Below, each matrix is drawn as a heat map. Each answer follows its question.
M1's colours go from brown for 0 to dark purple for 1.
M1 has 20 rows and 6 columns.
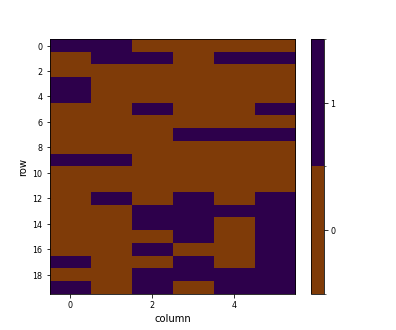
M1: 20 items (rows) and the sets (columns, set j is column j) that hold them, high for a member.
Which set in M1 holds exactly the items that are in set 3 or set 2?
5
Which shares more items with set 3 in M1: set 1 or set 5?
set 5
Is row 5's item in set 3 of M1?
no
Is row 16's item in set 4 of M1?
no
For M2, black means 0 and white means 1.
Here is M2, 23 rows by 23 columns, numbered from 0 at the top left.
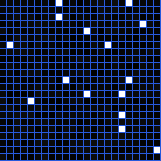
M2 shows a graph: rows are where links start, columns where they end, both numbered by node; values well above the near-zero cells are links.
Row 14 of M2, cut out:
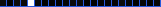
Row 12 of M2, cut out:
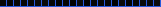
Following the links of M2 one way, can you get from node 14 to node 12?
yes
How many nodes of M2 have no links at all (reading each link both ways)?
4
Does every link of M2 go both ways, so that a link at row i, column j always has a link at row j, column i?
no
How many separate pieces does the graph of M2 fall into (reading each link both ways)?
8
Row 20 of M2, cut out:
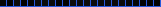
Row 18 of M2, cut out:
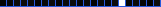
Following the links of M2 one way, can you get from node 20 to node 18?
no
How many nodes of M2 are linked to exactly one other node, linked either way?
10
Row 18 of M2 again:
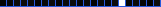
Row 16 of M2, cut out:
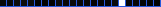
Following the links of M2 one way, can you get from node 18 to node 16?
no
